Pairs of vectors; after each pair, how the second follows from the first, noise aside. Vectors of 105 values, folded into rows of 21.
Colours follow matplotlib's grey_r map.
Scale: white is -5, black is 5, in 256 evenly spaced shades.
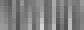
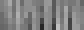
negated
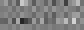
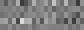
negated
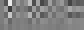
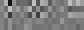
negated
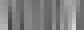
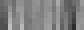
negated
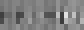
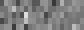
shuffled
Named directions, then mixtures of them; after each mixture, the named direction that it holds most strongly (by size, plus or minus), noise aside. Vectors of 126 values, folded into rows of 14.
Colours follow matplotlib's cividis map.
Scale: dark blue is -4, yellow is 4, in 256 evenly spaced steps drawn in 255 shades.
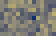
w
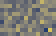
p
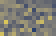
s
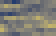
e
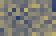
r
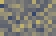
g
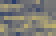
e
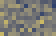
s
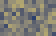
w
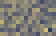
p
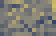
s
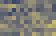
e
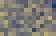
s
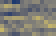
e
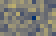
w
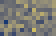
s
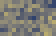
w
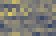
e
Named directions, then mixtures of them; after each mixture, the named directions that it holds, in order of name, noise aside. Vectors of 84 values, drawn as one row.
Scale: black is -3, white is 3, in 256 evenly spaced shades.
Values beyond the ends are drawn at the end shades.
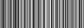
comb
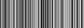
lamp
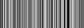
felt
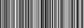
comb, lamp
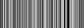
felt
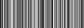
felt, lamp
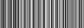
comb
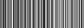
comb, lamp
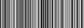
lamp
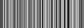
felt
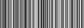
comb, lamp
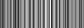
comb, felt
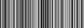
lamp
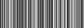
felt, lamp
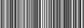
lamp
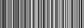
comb, lamp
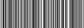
comb, felt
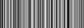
comb, felt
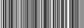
felt
